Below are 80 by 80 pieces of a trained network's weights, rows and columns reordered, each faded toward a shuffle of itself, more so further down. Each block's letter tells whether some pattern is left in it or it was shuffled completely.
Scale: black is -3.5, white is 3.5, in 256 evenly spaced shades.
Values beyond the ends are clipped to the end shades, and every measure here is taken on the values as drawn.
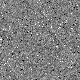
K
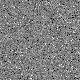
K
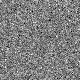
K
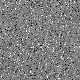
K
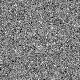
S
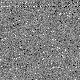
S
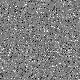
S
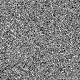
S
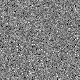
S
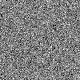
K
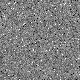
K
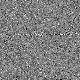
S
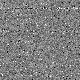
S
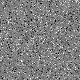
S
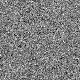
K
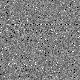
S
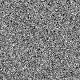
K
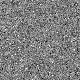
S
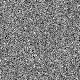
K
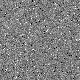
K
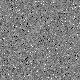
K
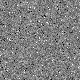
K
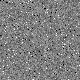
K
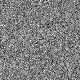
K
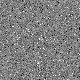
K
